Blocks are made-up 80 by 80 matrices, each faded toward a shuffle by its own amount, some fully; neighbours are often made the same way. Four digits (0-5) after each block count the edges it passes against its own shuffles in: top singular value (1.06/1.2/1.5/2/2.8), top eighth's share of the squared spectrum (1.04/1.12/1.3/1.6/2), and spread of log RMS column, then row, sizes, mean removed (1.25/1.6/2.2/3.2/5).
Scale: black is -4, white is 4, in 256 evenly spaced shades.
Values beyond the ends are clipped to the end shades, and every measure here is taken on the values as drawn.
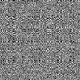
4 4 2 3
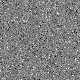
1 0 0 0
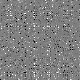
4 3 2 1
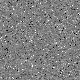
0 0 0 0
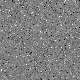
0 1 0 0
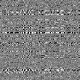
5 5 2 4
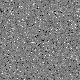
1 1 0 0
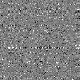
4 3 1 2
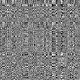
5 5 3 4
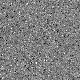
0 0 0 0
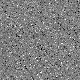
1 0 0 0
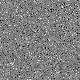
0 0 0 0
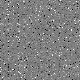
3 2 1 0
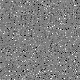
3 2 1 1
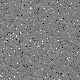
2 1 0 0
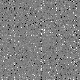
4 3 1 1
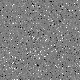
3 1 0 0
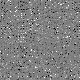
3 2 0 1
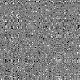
4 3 2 2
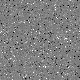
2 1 0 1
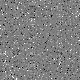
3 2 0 0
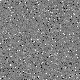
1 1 0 0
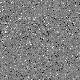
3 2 0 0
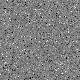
1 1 0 0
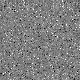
2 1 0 0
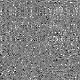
4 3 1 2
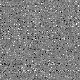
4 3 1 2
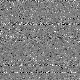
2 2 0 3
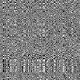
4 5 3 3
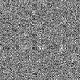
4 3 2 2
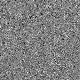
2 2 0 0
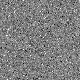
1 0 0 0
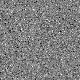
1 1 0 0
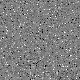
2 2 0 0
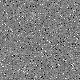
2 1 0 0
